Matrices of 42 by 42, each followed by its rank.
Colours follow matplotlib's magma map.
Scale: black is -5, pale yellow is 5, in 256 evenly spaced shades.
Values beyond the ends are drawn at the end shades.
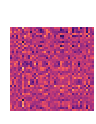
five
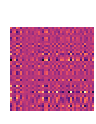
two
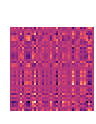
two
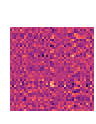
five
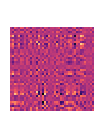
three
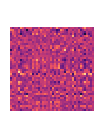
five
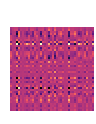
two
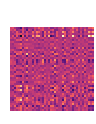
three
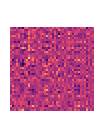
five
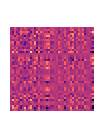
three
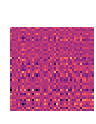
three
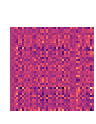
three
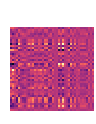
two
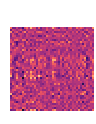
five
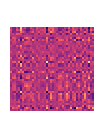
three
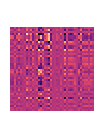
two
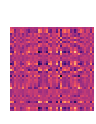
two
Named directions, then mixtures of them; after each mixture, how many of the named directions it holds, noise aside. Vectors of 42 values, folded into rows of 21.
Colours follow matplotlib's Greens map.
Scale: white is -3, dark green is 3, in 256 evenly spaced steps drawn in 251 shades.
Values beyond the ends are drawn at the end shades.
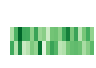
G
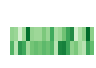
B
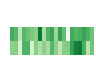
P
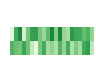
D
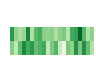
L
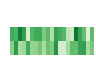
one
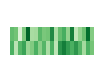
two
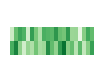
one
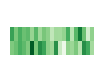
three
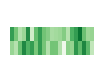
one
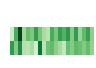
two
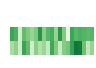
one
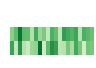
one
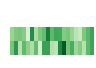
two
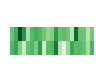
two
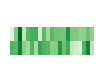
two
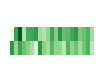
two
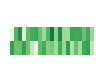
one
